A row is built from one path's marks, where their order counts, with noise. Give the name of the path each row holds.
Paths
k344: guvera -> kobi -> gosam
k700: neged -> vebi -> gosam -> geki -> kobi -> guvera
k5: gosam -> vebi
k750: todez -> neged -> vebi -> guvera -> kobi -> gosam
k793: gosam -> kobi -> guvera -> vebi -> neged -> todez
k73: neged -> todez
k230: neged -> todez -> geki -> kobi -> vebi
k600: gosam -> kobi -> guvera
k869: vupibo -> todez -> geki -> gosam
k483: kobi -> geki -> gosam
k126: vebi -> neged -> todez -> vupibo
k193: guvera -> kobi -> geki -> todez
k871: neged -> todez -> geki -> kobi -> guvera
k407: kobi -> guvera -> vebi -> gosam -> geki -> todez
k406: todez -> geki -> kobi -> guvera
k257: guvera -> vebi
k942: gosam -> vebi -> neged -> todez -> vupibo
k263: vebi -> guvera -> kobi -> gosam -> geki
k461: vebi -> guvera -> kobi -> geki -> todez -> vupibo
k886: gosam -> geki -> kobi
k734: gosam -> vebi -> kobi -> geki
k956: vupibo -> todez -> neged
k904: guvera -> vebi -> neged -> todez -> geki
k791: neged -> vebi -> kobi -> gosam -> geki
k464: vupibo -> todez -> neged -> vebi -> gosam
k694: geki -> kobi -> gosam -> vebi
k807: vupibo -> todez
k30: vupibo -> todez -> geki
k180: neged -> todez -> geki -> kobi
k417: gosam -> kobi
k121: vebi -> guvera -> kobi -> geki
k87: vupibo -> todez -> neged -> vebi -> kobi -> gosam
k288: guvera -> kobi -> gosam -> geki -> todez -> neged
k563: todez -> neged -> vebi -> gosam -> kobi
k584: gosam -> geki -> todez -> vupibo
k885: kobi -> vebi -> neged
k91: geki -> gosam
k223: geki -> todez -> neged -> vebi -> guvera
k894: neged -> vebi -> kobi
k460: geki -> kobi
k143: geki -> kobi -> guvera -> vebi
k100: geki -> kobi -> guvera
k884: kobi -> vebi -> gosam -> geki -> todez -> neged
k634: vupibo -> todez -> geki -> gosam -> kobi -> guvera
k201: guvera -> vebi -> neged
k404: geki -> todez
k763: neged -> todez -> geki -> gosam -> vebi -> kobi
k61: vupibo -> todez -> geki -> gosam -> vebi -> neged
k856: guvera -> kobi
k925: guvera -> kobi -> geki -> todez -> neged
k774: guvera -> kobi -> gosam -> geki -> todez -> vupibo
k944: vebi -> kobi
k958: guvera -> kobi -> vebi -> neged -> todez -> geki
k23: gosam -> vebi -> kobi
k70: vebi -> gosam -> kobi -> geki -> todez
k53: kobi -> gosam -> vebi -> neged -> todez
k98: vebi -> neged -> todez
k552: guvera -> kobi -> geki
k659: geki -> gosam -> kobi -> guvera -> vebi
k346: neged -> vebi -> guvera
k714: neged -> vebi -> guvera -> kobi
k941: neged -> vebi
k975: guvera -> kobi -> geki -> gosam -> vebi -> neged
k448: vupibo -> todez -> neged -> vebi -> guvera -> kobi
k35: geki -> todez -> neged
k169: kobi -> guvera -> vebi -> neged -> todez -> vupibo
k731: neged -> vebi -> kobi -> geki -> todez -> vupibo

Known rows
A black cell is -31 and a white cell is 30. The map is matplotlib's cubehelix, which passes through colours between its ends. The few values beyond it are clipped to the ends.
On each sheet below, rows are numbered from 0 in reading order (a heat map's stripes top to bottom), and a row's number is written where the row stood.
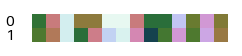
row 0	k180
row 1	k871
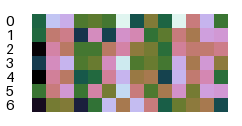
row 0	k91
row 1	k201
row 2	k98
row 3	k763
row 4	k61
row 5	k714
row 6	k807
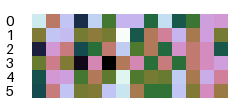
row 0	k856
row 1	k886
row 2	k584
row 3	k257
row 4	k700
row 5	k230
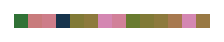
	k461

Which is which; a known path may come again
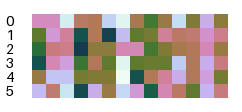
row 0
k460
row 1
k263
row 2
k461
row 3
k700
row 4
k886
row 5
k552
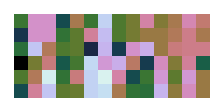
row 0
k793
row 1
k563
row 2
k23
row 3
k956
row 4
k871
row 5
k230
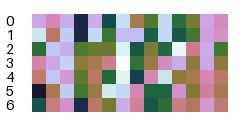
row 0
k344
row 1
k856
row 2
k91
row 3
k483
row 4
k417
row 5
k73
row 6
k904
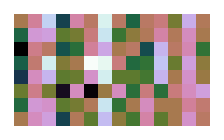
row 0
k288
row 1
k884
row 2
k61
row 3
k180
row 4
k763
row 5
k257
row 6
k53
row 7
k407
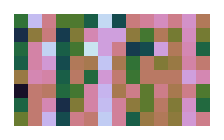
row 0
k734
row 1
k448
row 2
k404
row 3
k750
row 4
k121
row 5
k87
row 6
k634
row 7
k958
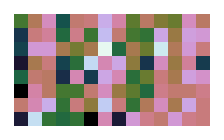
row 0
k169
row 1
k346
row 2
k791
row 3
k30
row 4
k201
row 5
k98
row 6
k143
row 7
k5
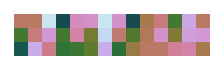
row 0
k925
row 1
k714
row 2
k70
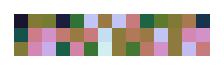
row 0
k807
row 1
k894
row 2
k975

